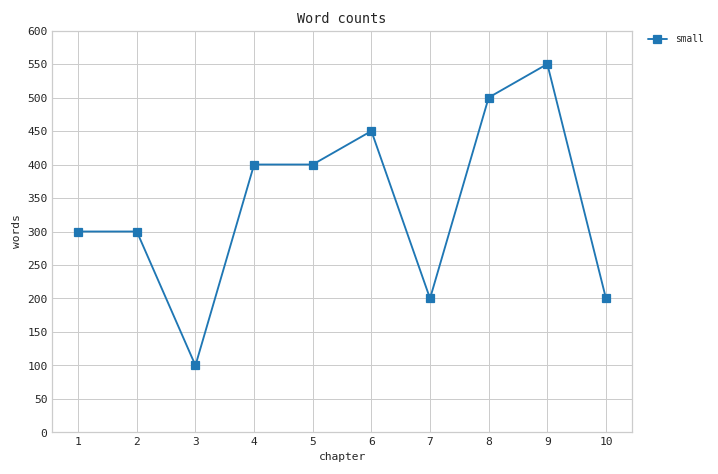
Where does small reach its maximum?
9
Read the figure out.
Title: Word counts
x-axis: chapter, ticks 1 2 3 4 5 6 7 8 9 10
y-axis: words, ticks 0 50 100 150 200 250 300 350 400 450 500 550 600
Legend: small
Values:
small: 300 300 100 400 400 450 200 500 550 200
